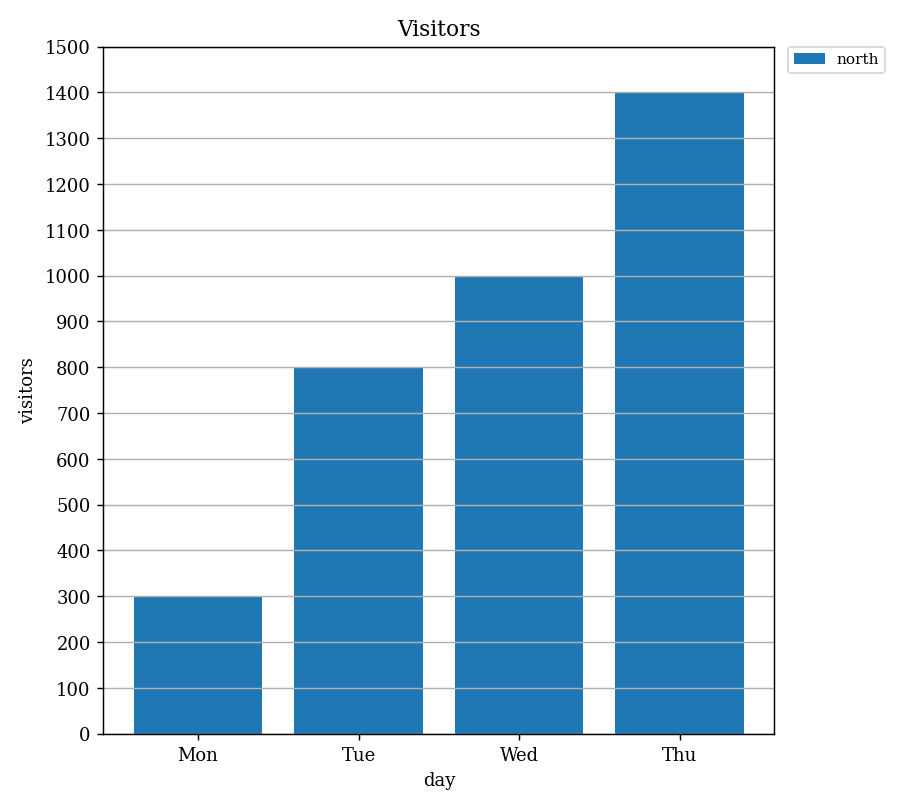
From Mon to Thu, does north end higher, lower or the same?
higher
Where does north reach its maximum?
Thu
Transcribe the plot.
Title: Visitors
x-axis: day, ticks Mon Tue Wed Thu
y-axis: visitors, ticks 0 100 200 300 400 500 600 700 800 900 1000 1100 1200 1300 1400 1500
Legend: north
Values:
north: 300 800 1000 1400
